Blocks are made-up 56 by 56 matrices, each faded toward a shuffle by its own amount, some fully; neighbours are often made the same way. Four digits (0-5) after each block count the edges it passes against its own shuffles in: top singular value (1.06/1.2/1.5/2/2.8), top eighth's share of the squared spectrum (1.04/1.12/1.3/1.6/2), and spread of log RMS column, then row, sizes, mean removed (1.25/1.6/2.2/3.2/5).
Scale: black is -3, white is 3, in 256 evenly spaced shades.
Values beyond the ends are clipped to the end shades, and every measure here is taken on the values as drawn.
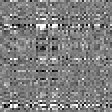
4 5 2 4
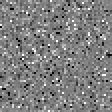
0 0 0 0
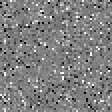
1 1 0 0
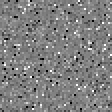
0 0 0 0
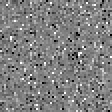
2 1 0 0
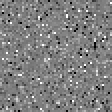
0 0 0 0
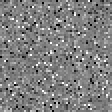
0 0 0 0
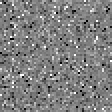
1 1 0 0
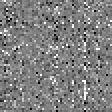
3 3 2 0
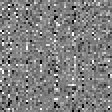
3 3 3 1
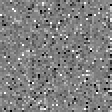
1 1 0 0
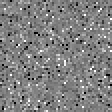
1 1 1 0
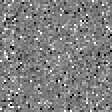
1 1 1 0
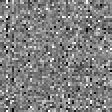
3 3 2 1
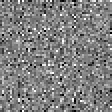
3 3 2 2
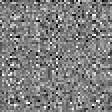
4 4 2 2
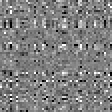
4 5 3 3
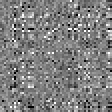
4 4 3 3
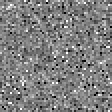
1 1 0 0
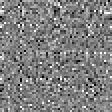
4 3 2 2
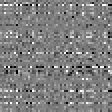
4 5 2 3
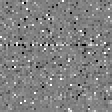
3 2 0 1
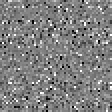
3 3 1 2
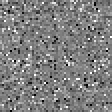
2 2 0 1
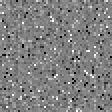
1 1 0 0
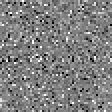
3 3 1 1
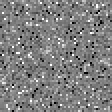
0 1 0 0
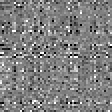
4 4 2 3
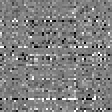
4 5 2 3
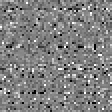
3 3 1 2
